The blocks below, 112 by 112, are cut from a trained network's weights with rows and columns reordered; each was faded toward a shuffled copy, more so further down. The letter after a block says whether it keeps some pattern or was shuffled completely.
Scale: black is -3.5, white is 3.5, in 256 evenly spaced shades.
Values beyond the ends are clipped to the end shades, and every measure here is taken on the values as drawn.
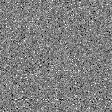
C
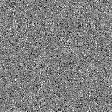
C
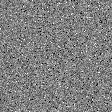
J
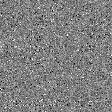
C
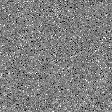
C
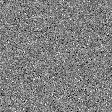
J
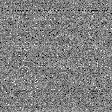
C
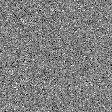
C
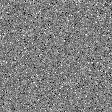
J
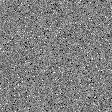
J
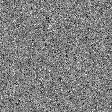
J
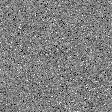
J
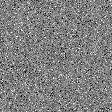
J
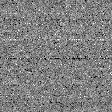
C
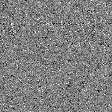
C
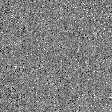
C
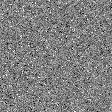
J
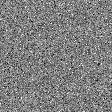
J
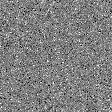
J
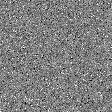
J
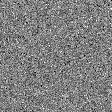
J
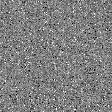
C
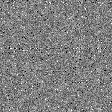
C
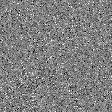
C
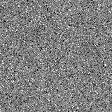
J
